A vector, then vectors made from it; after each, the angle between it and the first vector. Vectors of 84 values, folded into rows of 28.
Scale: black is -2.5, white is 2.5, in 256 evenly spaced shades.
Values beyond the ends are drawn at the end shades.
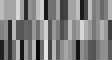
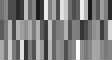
nearly opposite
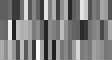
nearly opposite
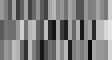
orthogonal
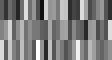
nearly opposite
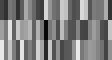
nearly opposite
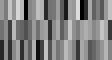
nearly parallel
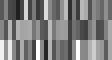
nearly opposite
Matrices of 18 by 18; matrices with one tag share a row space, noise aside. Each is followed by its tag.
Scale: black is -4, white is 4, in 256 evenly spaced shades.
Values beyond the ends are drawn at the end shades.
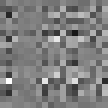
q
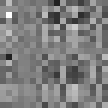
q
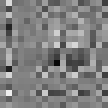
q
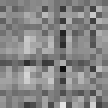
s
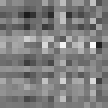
s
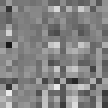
q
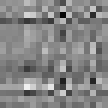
s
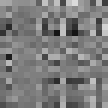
q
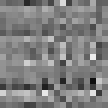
s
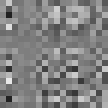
q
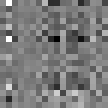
q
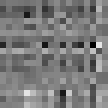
s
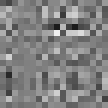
q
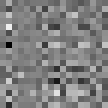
q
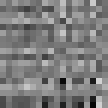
s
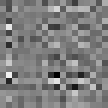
q
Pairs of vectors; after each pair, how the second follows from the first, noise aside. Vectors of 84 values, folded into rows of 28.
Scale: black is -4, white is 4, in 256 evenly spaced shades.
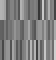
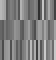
copied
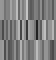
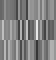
negated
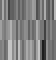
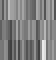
negated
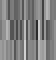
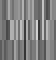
negated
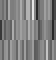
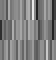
copied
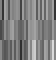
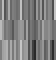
negated
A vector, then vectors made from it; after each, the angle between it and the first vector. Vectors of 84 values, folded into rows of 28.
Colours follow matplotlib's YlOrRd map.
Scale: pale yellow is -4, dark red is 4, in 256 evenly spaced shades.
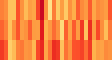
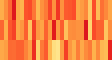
partly opposed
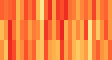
nearly opposite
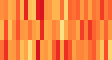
partly aligned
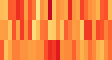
orthogonal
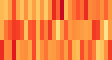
orthogonal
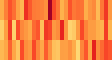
partly opposed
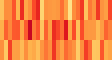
orthogonal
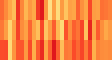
nearly parallel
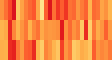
nearly opposite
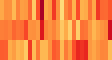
partly aligned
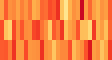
orthogonal
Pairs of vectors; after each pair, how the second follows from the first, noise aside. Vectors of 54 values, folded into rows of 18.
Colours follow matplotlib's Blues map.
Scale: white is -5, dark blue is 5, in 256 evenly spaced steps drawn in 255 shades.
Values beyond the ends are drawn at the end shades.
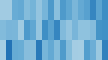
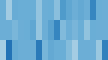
partly zeroed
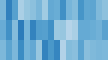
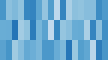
shuffled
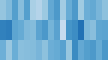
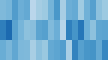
copied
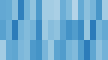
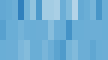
partly zeroed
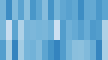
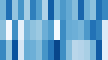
scaled up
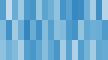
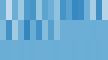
partly zeroed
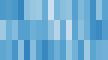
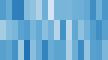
copied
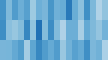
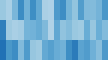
shuffled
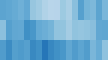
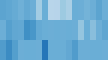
partly zeroed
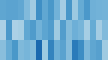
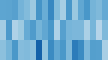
copied
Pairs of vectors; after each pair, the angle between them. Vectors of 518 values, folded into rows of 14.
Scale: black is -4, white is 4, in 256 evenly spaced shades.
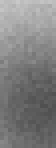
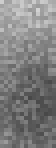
nearly parallel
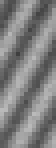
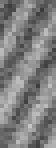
nearly parallel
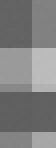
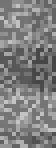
partly opposed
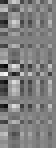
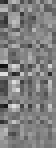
nearly parallel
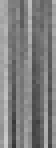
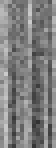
nearly parallel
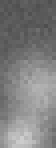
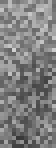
partly opposed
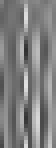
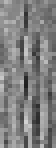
nearly opposite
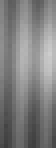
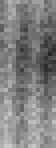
nearly opposite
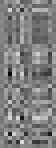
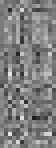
nearly opposite
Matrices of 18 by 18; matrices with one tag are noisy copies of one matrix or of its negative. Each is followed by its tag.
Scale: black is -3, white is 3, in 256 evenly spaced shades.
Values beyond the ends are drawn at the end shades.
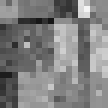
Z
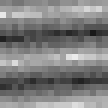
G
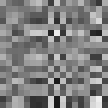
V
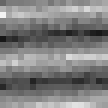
G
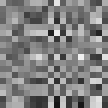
V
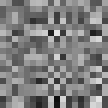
V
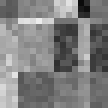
Z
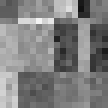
Z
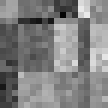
Z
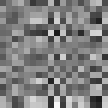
V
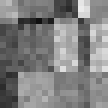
Z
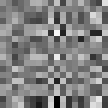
V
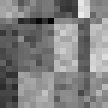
Z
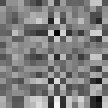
V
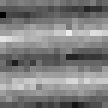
G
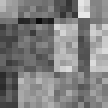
Z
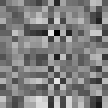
V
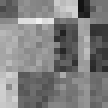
Z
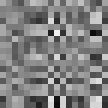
V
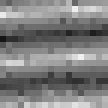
G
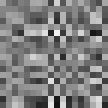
V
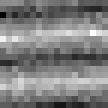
G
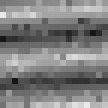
G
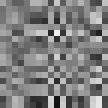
V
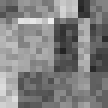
Z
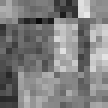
Z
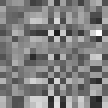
V
